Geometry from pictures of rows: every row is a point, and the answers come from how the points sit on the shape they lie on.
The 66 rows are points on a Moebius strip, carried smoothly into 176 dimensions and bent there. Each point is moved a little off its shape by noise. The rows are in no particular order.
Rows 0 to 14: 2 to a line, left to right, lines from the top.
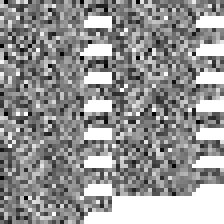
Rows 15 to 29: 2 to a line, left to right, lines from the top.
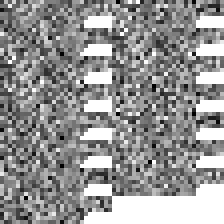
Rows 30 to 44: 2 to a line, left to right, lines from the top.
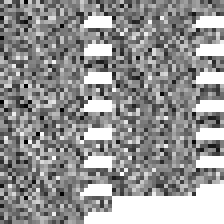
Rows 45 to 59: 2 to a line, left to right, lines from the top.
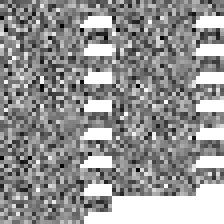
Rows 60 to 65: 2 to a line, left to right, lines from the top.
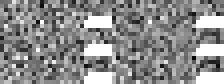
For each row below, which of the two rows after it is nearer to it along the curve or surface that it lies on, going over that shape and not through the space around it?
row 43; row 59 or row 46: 46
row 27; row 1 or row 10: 1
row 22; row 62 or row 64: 64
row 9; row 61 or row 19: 19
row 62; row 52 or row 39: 52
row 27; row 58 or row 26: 26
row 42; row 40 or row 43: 40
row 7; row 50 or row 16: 16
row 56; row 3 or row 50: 50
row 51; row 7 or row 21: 7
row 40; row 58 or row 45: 58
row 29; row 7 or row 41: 7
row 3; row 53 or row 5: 5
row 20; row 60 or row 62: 62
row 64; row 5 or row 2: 2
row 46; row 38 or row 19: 19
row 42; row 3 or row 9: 9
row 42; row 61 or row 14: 61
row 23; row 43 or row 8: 8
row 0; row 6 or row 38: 38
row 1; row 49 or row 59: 49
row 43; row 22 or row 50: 22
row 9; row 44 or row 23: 23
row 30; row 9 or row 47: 47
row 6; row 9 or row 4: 4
